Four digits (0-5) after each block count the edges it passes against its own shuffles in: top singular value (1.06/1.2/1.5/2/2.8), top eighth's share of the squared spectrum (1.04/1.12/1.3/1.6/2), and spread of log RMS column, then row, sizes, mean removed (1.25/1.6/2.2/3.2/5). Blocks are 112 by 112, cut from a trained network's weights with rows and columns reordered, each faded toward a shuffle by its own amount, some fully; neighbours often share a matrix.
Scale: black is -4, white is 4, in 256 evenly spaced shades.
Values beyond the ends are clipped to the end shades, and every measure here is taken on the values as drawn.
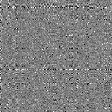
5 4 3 3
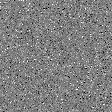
0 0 0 0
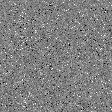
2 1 0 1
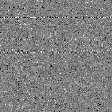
4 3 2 2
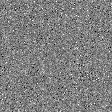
2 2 0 0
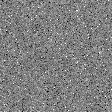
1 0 0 0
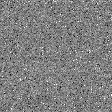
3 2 0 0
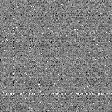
4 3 2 2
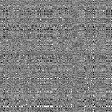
5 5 3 3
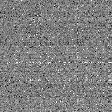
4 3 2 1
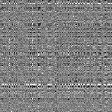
5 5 3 4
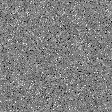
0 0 0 0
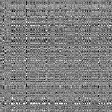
5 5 3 3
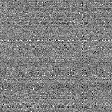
4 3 2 2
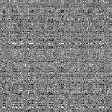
4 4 3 3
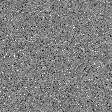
0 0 0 0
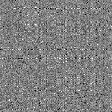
4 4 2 3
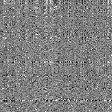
4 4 2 3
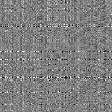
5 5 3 3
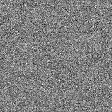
3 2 0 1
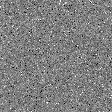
0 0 0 0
